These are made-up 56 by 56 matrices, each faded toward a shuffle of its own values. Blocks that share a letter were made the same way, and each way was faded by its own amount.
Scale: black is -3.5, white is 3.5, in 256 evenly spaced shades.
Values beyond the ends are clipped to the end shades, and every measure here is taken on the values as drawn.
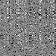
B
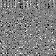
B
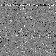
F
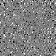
B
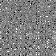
B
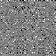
B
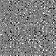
B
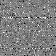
F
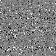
F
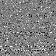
F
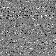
F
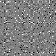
B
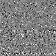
F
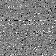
F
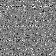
F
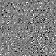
B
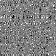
B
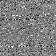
F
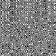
B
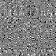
B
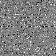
F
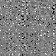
B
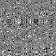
B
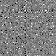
B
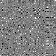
B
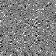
B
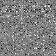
F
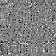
B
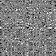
B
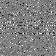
F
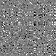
B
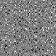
B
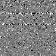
F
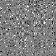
B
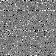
F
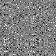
B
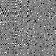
B
